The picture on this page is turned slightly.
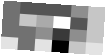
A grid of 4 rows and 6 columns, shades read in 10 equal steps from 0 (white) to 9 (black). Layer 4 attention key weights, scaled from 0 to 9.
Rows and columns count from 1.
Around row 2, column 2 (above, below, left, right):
6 5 5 3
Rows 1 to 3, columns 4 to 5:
6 4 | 0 6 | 7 4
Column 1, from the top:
5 5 5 1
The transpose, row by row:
5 5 5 1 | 6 2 5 5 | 6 3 4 1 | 6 0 7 9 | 4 6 4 2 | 2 2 2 1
